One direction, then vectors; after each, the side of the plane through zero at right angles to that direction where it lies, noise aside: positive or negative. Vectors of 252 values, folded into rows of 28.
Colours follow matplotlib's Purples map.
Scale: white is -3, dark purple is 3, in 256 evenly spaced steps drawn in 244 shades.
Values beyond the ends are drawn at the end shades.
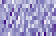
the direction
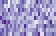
positive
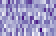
negative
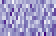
positive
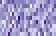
negative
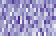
negative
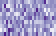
negative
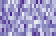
positive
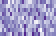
positive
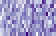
positive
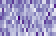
negative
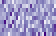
positive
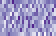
negative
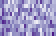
positive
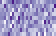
negative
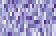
negative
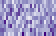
positive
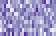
negative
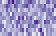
negative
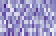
negative
